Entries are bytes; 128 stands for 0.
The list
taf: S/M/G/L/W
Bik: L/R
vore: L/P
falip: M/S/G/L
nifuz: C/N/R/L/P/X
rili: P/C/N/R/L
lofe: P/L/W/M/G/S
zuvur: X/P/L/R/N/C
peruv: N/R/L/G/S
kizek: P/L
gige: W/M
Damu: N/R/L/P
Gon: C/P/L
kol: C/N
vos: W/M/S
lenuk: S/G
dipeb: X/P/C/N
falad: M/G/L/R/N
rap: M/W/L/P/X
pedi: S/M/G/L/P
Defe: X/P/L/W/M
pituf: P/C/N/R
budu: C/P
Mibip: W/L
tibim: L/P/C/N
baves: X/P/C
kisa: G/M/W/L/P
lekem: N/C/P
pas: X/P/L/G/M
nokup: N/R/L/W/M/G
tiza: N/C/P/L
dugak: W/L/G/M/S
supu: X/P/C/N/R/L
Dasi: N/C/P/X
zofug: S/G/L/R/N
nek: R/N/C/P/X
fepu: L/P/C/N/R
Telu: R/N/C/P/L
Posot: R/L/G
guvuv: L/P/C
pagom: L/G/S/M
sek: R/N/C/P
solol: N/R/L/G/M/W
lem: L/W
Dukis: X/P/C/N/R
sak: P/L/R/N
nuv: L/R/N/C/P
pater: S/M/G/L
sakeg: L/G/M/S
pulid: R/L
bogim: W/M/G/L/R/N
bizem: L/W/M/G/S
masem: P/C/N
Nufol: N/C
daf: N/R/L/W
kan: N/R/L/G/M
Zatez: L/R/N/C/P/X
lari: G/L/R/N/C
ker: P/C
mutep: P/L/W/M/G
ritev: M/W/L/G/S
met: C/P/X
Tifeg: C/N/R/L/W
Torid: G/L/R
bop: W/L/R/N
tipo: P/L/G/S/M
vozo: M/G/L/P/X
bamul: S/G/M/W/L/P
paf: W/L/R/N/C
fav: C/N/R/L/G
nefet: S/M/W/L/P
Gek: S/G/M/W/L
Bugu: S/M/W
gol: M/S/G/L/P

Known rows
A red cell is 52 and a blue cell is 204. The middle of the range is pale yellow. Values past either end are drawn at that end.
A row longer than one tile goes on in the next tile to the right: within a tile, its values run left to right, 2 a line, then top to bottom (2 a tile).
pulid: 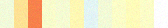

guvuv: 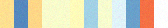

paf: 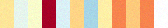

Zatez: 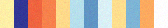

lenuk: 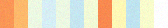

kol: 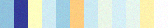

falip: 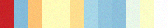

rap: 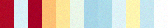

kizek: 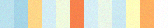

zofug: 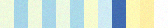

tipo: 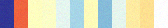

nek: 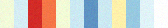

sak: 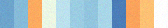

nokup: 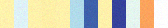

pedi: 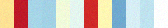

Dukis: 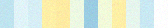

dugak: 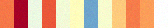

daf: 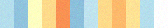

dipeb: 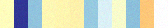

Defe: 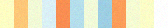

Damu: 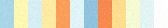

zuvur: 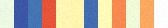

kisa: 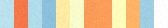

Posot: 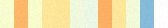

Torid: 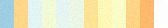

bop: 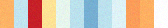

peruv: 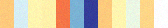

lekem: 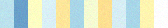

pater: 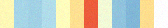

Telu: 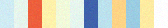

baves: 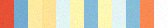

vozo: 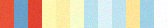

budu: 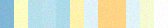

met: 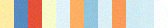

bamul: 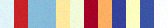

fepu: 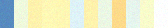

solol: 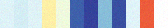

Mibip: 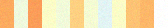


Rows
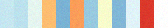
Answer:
ker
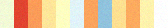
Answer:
gige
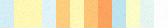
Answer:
Bik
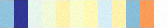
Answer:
tibim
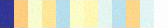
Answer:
pituf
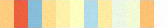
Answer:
sakeg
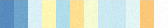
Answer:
masem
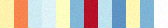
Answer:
taf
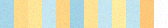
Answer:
pagom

